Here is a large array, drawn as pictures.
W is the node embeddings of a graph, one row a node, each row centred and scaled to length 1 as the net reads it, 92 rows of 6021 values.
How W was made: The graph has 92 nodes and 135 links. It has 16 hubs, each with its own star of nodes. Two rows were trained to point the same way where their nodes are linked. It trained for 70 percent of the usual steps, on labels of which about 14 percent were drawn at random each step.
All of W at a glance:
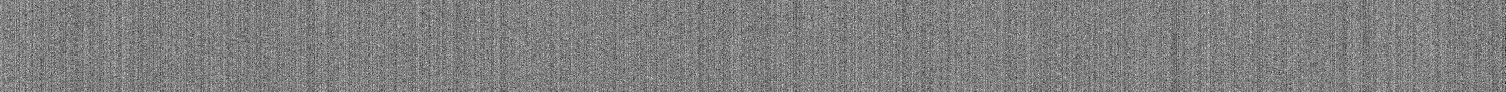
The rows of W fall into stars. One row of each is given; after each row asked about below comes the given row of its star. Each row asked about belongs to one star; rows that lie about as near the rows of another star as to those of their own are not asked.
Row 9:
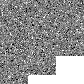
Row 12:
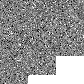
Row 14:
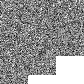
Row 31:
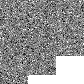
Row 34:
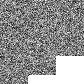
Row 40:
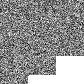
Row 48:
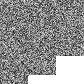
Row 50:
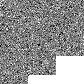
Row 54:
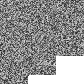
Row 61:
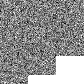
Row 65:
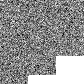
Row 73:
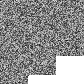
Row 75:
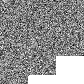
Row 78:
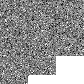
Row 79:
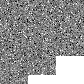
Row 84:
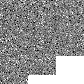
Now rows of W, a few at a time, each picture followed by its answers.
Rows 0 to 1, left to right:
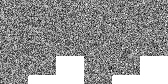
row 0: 61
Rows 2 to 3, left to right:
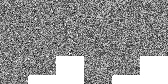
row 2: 75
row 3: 31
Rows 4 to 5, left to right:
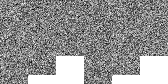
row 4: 40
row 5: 48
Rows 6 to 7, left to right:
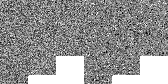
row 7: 78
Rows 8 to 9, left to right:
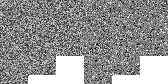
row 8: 50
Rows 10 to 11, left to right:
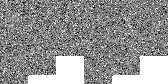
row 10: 40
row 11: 73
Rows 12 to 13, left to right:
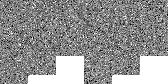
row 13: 84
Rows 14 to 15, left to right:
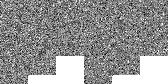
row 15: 65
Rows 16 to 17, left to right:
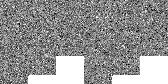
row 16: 34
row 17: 31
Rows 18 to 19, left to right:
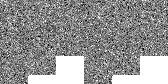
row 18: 9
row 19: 31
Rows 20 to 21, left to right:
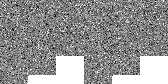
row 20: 40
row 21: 61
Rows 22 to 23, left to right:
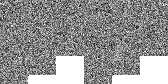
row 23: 14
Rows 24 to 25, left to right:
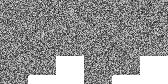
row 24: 12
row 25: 65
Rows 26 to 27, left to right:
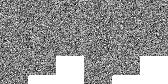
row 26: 73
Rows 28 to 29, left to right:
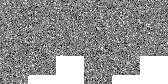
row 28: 61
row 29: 9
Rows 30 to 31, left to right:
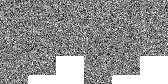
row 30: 61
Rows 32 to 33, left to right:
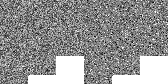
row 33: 12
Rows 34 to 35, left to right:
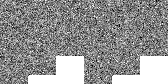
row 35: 75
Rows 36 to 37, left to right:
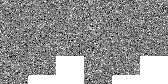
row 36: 50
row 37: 34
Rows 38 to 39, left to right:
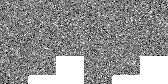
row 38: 79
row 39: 54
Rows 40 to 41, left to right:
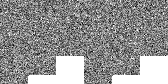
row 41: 50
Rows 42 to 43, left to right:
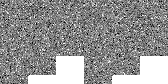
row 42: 40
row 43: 50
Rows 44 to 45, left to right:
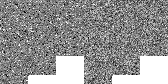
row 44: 54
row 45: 54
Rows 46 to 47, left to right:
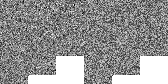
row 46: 54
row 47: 75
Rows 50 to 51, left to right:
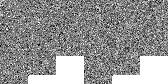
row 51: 79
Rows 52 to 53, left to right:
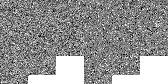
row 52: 50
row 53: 14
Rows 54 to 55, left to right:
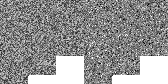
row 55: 54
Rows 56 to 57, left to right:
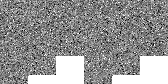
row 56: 9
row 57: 73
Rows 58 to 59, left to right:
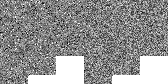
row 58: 31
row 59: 79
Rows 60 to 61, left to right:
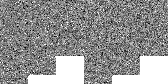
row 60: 78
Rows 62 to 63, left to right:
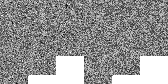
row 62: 9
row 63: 40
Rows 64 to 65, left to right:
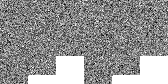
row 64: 84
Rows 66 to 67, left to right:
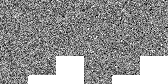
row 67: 48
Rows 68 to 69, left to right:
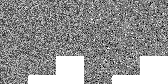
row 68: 84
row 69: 31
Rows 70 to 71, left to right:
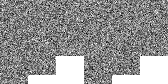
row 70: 65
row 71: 12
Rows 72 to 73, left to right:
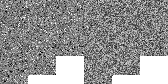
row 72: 14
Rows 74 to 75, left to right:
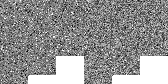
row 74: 14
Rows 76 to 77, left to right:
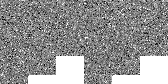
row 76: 78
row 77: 65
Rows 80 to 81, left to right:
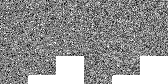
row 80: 14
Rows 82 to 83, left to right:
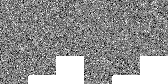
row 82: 75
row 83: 12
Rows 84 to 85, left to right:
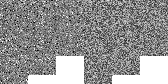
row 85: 9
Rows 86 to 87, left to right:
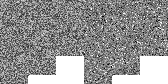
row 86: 78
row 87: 50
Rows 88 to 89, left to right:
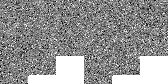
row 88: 65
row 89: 65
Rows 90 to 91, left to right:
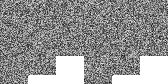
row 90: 14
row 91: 34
